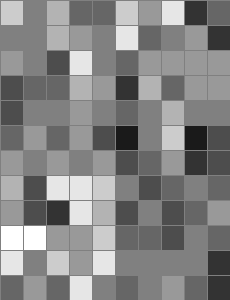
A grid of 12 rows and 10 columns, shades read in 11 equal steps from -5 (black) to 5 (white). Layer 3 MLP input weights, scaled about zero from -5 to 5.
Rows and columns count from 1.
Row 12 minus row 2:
-1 1 -3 3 0 -5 1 1 -2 0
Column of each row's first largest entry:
8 6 4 4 8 8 1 3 4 1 1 4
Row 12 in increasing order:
-3 -1 -1 -1 -1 0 0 1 1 4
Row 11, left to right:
4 0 3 1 4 0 0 0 0 -3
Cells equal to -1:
22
